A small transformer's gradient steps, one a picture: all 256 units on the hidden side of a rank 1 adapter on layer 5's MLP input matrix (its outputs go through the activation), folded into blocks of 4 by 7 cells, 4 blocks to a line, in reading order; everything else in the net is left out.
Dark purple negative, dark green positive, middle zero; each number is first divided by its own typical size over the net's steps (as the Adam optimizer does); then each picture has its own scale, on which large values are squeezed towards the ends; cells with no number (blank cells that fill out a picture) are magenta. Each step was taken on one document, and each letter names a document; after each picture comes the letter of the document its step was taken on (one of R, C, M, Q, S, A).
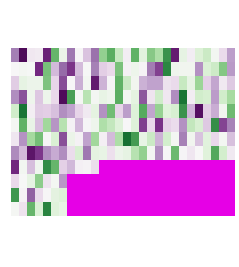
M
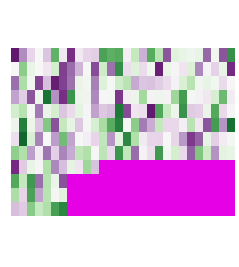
M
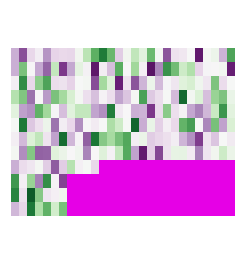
M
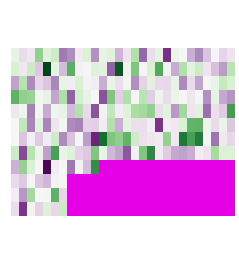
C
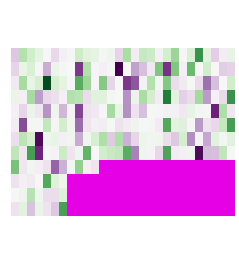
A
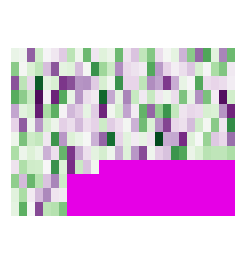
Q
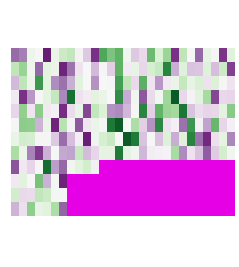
M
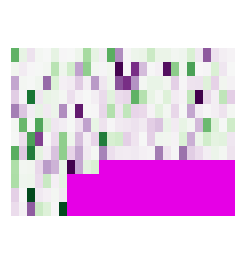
A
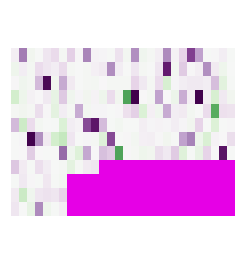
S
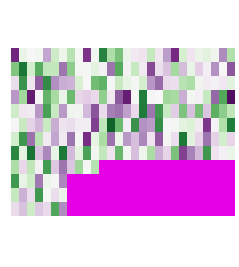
M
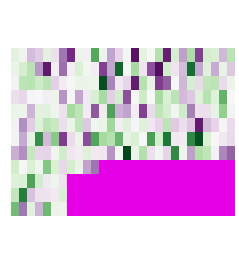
C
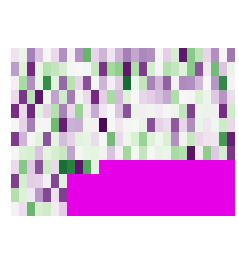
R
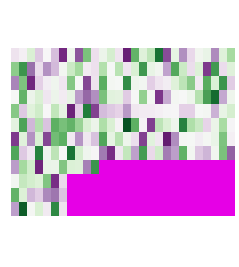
R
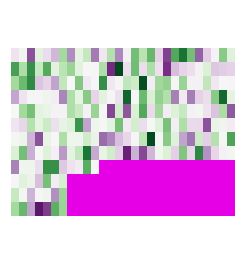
C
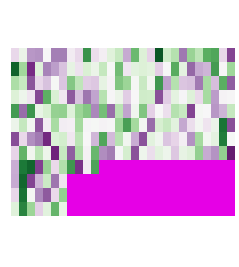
R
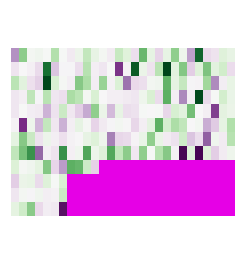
A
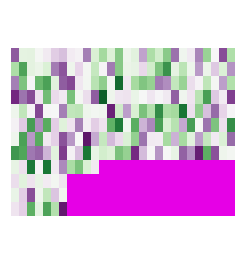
M
